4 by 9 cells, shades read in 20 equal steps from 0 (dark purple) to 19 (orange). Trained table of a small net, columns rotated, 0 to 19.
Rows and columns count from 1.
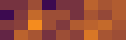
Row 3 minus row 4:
3 -5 8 4 -3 4 -3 3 1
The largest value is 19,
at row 3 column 3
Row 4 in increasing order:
4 6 8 10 10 11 11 13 16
